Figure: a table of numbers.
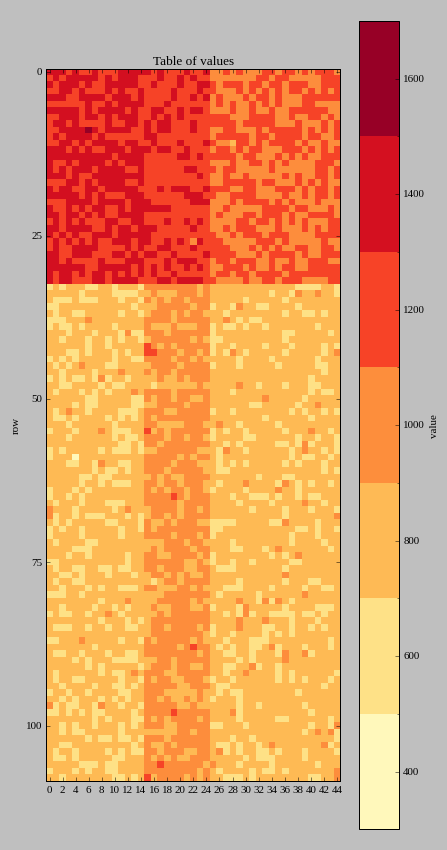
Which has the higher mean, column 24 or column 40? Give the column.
24
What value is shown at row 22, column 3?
1400
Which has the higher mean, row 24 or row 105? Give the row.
24
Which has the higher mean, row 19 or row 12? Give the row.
12
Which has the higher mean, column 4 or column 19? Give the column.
19
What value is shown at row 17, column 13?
1200
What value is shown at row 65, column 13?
800
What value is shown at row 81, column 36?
800
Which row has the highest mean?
13
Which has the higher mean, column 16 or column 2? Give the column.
16
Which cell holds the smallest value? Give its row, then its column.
59, 4
